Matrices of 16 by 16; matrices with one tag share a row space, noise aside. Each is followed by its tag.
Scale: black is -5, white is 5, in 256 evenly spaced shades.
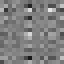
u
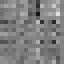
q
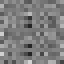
u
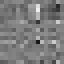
q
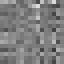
q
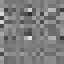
u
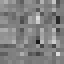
q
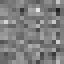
q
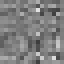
q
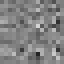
q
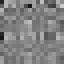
u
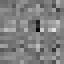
q
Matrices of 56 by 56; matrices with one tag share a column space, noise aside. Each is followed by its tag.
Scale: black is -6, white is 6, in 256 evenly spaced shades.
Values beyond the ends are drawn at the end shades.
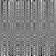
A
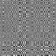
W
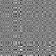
W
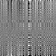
A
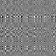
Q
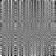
A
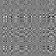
Q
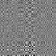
W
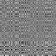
W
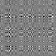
Q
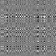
Q
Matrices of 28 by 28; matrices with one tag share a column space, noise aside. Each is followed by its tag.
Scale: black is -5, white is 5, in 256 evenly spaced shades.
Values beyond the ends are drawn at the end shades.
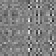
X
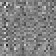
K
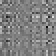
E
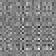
K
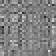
E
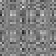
X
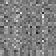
E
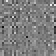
E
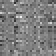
E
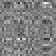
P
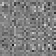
K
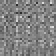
E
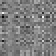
E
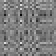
X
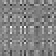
E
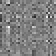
E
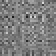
E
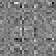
P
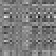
E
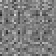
X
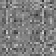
X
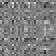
P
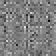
E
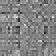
E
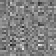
K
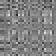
X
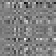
P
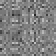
X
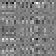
P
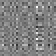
K
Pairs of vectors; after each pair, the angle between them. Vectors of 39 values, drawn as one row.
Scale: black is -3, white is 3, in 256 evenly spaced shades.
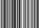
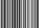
nearly parallel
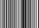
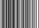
partly aligned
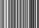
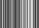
orthogonal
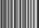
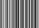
partly opposed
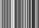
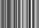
partly aligned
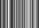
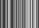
nearly parallel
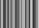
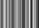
nearly opposite
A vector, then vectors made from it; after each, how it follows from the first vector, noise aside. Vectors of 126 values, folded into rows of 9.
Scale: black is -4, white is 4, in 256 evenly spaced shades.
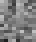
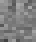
shrunk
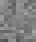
shrunk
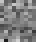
sign-scrambled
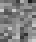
reversed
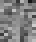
reversed
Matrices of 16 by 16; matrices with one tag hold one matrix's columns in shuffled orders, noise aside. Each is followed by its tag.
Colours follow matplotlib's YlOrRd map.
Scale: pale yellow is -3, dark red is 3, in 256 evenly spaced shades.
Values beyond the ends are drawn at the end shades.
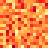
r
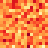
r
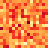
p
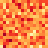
r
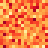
r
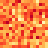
p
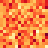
r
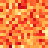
r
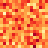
r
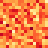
p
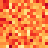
r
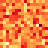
p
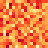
r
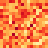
p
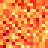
r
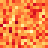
p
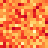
p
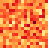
p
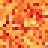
p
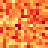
p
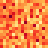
p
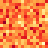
p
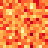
r
